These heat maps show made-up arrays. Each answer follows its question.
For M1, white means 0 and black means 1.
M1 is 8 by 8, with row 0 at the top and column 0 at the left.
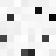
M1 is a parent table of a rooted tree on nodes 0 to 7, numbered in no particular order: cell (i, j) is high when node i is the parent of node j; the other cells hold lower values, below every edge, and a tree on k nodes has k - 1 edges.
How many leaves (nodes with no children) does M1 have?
4
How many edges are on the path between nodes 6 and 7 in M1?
4
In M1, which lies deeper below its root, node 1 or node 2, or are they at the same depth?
node 1
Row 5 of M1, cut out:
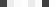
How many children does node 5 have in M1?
2
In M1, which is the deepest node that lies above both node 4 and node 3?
7
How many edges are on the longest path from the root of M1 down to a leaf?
3
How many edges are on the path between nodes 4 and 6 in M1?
5
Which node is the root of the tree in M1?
2
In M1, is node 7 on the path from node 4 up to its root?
yes
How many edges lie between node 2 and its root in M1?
0
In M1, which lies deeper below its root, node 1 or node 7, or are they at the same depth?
the same depth
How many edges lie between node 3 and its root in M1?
2
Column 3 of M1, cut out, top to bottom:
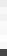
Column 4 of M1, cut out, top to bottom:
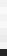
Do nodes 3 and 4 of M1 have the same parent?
yes
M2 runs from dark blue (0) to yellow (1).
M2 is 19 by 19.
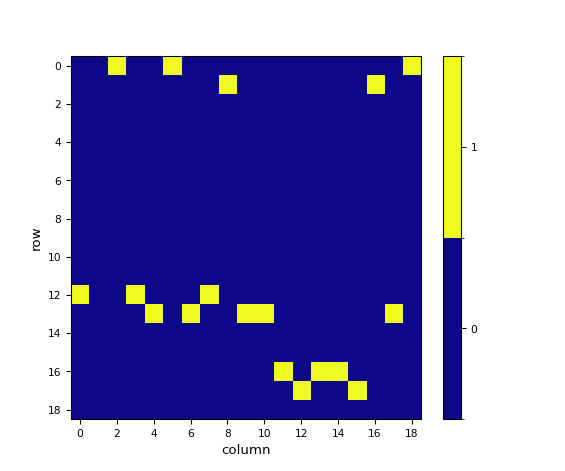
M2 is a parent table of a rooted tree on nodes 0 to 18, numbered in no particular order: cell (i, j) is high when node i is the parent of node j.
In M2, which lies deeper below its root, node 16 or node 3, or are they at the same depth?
node 3
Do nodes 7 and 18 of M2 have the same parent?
no
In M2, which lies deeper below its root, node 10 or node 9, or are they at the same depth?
the same depth
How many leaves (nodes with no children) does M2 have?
13
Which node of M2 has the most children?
13
